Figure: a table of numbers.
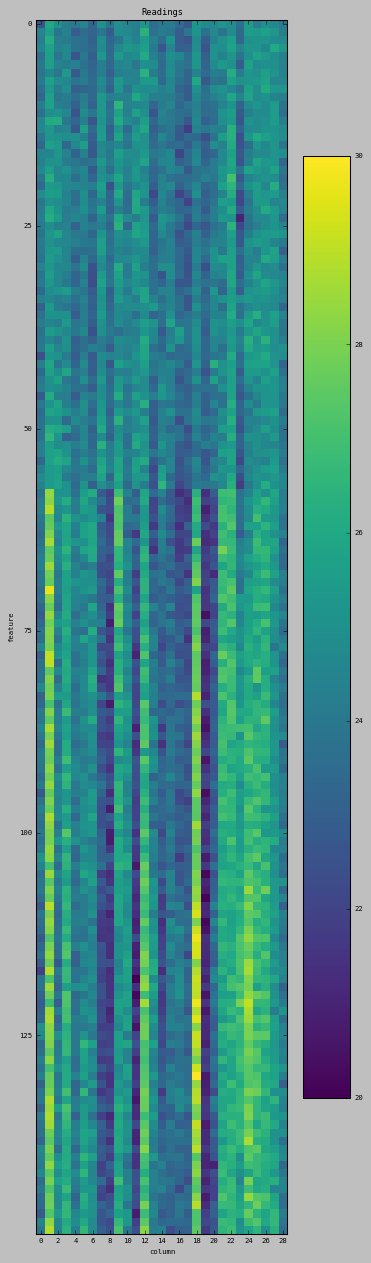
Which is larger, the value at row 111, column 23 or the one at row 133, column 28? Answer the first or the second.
the first
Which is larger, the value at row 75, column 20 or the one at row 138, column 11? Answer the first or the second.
the first
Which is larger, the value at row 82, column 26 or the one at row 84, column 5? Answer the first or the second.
the first
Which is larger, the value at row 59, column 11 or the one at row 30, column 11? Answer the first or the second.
the second
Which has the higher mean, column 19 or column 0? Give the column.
0
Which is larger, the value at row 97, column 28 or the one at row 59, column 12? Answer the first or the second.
the second
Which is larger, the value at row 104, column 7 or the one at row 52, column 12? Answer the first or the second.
the second
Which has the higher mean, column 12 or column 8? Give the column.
12
